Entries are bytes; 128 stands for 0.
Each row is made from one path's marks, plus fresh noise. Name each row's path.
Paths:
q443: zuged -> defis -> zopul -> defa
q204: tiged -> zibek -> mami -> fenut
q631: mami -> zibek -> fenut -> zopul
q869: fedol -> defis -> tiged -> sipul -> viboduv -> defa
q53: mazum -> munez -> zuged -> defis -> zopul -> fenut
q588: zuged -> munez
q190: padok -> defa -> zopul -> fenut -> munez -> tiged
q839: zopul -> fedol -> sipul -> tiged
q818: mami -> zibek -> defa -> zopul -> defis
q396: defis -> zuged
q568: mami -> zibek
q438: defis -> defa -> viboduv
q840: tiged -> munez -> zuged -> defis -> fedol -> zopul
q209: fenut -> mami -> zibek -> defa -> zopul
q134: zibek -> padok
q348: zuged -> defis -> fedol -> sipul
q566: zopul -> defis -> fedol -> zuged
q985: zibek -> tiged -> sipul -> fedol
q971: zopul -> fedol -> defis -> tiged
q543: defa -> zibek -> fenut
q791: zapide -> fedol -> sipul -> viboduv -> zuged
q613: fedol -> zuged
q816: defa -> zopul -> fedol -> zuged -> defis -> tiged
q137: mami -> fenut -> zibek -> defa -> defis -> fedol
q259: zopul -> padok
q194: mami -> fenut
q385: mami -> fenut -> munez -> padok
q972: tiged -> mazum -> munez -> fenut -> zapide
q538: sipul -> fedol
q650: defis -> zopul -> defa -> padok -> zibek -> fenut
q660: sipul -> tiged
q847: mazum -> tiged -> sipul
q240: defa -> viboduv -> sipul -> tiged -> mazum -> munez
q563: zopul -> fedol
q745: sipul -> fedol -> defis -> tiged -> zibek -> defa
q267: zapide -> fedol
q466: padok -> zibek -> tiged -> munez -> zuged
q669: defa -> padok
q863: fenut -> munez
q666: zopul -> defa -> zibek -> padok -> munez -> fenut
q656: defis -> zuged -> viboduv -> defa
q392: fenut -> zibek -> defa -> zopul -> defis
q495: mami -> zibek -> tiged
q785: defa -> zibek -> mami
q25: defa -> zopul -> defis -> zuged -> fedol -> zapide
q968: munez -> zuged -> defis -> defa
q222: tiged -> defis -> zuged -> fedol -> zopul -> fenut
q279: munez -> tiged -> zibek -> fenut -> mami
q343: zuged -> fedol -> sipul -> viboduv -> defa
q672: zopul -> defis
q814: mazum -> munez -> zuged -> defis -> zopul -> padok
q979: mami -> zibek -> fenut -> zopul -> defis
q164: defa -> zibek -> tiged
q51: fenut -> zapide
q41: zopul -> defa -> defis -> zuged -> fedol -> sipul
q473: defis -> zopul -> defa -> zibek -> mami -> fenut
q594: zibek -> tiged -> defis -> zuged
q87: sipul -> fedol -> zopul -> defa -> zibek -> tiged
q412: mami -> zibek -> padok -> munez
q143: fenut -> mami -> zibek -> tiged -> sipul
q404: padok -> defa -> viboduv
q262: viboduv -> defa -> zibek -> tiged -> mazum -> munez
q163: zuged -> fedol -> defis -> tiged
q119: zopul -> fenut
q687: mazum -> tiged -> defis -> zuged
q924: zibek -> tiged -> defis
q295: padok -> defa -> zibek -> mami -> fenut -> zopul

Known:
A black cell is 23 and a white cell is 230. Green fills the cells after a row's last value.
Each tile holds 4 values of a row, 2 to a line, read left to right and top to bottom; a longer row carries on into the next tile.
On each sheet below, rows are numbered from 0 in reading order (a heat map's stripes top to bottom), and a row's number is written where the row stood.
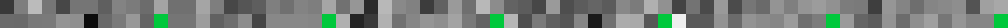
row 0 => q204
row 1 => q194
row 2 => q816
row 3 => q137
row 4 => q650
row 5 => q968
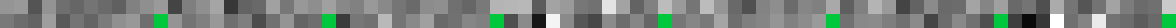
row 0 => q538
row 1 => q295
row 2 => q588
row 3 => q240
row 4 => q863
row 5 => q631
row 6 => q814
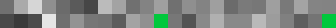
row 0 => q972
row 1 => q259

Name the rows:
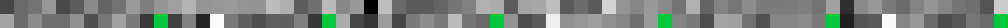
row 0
q979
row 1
q262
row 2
q41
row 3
q190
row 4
q660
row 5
q466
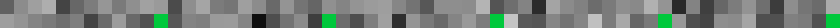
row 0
q209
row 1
q495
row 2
q267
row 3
q443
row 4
q594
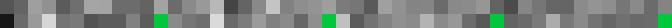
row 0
q412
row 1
q666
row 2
q672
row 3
q134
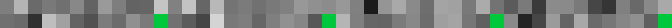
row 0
q847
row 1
q839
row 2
q438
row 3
q163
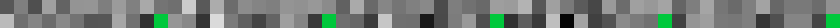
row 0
q818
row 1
q87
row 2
q985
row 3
q791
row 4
q568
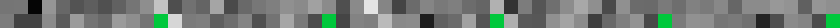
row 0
q348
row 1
q473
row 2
q279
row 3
q924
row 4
q785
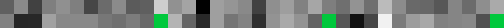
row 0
q687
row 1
q869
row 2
q840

